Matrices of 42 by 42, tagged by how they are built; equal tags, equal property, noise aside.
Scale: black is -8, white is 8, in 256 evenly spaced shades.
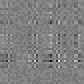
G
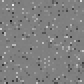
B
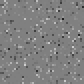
B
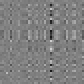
G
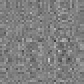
G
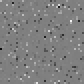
B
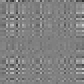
G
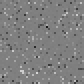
B
